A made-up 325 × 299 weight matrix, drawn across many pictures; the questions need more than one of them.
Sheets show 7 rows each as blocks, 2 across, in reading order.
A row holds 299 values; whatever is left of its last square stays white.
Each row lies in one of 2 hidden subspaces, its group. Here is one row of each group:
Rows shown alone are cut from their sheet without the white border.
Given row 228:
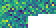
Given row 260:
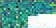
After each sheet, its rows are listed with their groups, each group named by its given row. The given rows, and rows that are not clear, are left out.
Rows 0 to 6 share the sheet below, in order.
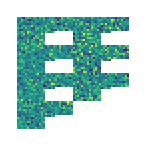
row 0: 228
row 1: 228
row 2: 260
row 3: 260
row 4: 228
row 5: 260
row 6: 228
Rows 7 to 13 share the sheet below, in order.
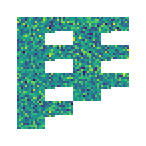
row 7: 260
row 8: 228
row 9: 260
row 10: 260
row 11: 260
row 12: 228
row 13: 260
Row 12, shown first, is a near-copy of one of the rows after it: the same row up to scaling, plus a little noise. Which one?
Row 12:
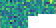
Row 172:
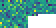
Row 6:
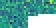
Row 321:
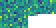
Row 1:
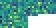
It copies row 6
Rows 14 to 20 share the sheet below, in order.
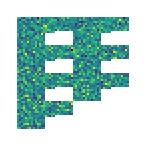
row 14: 228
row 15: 228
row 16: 260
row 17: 228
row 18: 260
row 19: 228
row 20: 260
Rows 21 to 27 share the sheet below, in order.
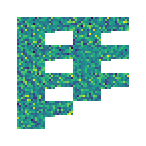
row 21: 260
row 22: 260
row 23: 260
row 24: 228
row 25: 260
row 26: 260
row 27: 228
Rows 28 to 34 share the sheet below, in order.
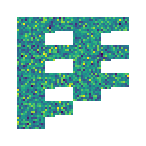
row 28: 260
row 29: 228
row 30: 228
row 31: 228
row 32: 228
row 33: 260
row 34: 228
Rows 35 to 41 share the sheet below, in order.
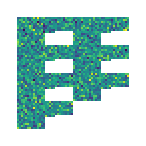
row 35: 228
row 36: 228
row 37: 228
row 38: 228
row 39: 260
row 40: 260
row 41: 260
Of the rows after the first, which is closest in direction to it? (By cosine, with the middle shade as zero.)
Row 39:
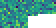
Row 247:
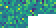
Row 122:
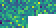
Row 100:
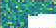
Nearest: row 122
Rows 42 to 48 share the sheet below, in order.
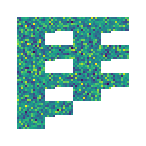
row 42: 260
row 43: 260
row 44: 260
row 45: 260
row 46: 260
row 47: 228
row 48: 228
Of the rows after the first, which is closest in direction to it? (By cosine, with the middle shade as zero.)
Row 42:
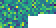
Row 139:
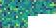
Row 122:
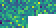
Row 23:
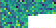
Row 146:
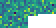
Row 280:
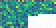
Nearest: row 280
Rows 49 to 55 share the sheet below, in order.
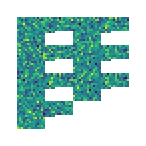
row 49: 260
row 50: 260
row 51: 228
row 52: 260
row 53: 260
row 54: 260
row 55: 228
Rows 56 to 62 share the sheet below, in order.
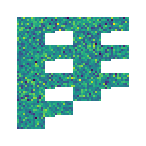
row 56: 228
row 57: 228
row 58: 228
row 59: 228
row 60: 260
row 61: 260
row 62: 228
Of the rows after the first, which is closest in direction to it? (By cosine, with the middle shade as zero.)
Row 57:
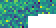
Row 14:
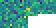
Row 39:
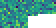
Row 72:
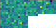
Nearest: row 72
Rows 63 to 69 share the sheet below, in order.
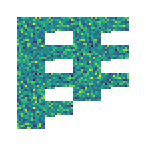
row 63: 260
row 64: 260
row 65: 228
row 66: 260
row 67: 260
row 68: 260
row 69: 260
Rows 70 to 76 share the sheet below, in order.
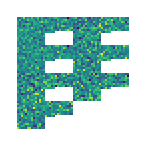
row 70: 228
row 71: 228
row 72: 228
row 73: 228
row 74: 228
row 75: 260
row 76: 260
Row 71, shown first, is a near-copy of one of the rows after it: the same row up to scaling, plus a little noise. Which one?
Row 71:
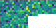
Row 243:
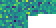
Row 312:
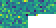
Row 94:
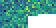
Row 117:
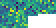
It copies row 94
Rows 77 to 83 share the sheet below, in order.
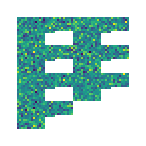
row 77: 260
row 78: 228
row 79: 260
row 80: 260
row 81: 228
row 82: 228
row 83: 260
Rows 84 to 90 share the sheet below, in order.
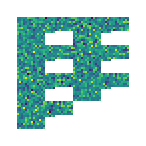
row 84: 228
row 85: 260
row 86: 260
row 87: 260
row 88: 228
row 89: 260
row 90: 260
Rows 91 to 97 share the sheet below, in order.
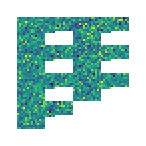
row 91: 228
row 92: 228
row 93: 228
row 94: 228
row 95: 228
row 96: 228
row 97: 260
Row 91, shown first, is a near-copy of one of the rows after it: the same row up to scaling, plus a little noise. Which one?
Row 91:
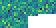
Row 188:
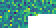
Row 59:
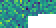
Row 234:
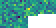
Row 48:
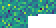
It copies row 48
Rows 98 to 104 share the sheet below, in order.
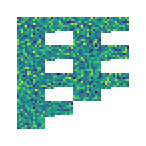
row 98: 260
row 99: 260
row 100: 260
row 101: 260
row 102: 228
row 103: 260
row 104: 260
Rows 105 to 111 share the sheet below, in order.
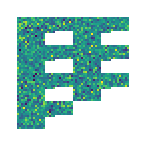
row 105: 228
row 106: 228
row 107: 228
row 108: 260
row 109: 260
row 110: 228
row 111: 260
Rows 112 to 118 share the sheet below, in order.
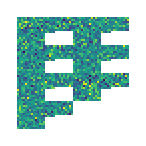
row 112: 228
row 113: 260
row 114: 260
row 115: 228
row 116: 228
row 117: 228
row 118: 228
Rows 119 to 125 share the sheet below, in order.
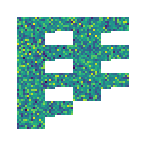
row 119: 260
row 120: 260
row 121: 228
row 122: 228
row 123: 228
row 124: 260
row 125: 260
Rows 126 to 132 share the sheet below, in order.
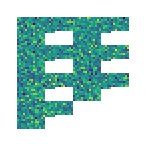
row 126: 260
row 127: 228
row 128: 260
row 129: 260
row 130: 228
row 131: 260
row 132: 228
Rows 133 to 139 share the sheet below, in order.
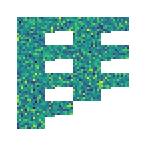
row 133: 228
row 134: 228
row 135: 228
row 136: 260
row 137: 260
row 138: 228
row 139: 260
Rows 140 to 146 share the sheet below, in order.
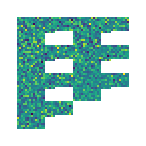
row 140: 260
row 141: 260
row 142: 228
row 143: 228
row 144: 260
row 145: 228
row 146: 228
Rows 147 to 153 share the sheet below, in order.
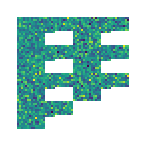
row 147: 228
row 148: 260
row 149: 228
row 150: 228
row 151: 260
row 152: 260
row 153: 228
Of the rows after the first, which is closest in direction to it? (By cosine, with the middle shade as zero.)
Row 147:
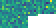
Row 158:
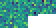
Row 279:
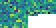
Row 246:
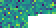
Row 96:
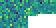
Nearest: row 96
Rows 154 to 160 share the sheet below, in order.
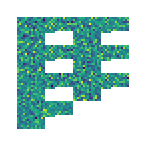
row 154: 260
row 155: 260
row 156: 260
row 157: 228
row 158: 228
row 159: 260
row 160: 228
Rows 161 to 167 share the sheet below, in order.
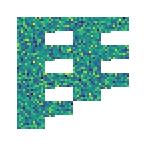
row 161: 260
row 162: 228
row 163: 260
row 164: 260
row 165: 228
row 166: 260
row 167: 260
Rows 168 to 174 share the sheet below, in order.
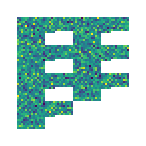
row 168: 260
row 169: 228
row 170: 228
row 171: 260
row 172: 228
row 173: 260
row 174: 260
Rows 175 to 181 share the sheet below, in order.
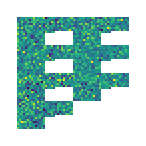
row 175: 228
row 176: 228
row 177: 260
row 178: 228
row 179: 228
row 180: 228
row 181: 228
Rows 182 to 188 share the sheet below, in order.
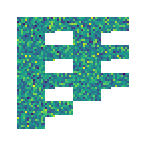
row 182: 260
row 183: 260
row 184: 228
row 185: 228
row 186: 228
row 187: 228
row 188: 228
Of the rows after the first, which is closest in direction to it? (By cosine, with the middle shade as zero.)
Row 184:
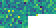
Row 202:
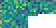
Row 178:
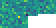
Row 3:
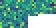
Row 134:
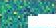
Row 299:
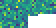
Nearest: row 178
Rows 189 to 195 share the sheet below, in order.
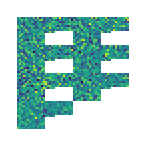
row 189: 260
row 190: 260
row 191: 260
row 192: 260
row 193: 228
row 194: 260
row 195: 228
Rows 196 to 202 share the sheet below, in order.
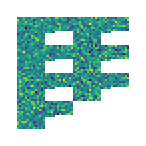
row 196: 228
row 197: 260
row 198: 260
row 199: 260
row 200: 228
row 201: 260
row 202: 228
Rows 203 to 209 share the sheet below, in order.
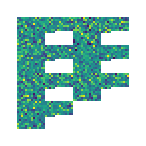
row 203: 260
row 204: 228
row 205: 228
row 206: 228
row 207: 260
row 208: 260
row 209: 260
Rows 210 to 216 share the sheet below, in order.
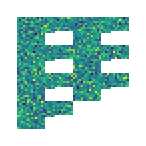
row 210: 228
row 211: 228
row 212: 260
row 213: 228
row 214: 260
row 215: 260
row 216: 228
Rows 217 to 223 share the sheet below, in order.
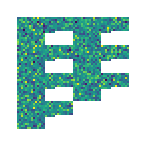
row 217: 228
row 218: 228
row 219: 260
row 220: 228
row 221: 260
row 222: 228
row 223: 260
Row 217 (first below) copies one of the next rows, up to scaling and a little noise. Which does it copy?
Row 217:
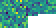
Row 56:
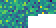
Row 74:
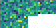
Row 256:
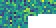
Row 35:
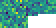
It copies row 35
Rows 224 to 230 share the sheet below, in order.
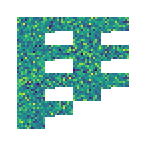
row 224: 260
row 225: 260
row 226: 260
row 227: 260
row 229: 260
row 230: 228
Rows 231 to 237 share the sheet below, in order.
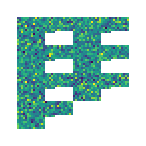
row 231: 260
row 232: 260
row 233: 260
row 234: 228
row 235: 260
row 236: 228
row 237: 228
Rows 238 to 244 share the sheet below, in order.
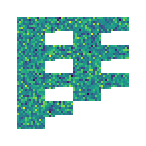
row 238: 228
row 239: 228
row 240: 260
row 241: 260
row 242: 260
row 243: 228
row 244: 260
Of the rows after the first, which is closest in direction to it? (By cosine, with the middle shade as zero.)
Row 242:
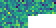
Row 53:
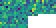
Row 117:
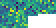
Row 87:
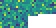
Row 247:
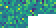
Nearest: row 53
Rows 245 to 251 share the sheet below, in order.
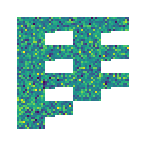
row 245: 260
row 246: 260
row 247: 260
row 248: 260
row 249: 228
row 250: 260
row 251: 228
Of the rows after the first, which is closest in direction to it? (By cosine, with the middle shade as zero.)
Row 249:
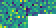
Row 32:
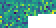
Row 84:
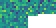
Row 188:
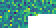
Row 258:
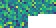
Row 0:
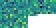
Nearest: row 0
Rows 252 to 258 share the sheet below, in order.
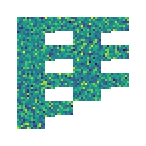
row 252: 228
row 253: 260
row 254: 260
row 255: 260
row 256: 228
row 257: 228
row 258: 260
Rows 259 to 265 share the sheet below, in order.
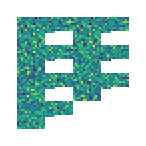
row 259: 260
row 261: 260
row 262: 228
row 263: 228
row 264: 260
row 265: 228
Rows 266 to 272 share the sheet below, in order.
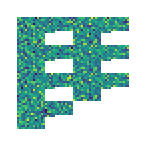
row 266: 260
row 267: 260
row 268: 260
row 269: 260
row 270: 260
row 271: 260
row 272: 228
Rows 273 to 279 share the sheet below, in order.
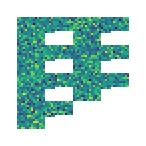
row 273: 260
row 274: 228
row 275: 228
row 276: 228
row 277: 228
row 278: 260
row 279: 228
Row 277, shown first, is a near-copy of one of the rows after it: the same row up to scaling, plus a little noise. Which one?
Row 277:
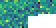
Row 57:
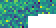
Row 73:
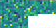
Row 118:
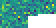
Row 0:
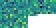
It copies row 57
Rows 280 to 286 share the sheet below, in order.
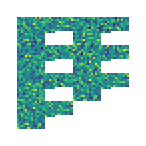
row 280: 260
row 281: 228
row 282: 228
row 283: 260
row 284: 228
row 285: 260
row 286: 260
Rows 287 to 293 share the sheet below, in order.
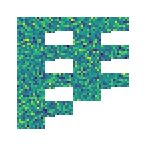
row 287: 260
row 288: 260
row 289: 228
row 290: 228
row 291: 260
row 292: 228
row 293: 228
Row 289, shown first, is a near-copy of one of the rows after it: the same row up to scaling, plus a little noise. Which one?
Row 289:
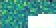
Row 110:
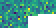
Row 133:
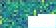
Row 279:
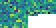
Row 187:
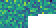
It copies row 187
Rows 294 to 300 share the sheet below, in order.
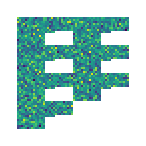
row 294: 260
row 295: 228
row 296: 228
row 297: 260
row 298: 260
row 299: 260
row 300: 260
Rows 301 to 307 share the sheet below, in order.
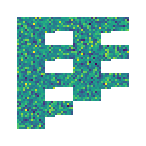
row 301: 260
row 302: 260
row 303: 260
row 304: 260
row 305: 228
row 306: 260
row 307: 260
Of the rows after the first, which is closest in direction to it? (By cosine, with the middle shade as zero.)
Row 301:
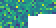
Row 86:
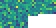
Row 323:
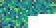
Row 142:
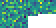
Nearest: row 86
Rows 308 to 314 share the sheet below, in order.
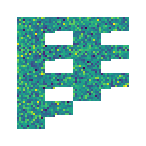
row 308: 228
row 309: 228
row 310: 228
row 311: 228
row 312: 228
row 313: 228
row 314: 228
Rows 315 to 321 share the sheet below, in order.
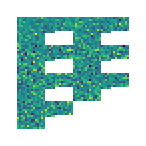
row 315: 228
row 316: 228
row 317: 260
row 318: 228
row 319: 228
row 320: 260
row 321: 228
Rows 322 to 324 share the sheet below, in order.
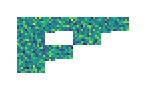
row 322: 260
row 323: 260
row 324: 260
